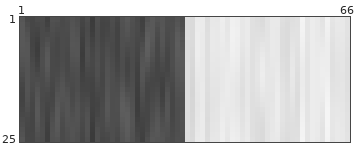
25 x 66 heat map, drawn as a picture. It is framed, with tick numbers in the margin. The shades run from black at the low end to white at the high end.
The table splits into one row of 2 panels. Panel 1,1: low, streaked downward, faint in contrast. Panel 1,2: very high, streaked downward, faint in contrast.
